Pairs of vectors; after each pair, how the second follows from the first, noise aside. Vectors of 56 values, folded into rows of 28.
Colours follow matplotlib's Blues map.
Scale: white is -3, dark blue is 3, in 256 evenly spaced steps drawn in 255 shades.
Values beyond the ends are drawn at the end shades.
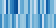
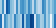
wrapped around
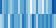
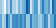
wrapped around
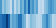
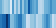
copied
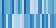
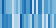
sign-scrambled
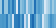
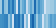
copied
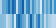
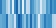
sign-scrambled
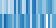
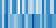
wrapped around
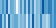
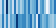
wrapped around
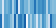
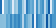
wrapped around
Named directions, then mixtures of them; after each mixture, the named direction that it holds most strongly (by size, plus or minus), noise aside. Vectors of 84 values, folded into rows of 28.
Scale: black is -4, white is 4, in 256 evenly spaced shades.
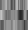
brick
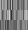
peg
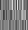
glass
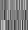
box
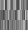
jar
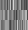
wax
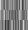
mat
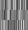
box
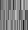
mat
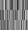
jar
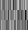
wax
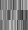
wax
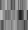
brick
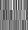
glass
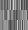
wax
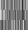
mat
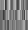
jar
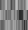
brick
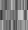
brick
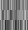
mat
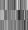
brick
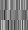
box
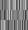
box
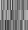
peg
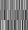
box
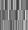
jar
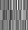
glass
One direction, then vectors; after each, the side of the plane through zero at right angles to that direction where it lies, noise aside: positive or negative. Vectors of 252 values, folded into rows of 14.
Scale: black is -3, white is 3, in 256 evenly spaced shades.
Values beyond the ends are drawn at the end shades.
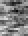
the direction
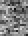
positive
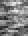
negative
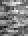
negative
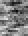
positive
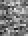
negative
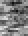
positive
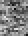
positive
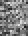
negative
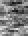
positive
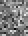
negative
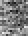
positive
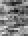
positive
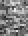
negative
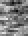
positive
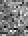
negative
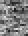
positive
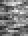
negative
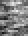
negative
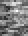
negative
